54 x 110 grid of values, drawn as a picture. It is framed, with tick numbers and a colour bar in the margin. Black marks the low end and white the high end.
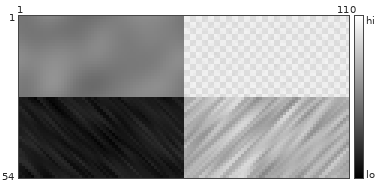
The table splits into 2 rows of 2 panels. Panel 1,1: middling, smooth, faint in contrast. Panel 1,2: very high, checkered, faint in contrast. Panel 2,1: very low, slanting down to the right, faint in contrast. Panel 2,2: high, slanting up to the right.
